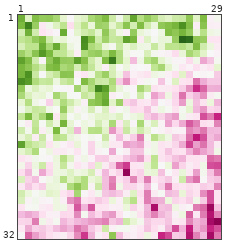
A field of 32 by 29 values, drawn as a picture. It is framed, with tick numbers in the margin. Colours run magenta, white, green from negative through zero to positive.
Ninth with the lowest average: bottom right. Mirror symmetry: none. Slope: up to the top left. Average level on the scale: 50%.
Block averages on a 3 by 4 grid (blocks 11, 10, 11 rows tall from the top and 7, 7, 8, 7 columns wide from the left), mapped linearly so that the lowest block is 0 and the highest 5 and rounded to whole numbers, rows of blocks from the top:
5533 | 4320 | 2110
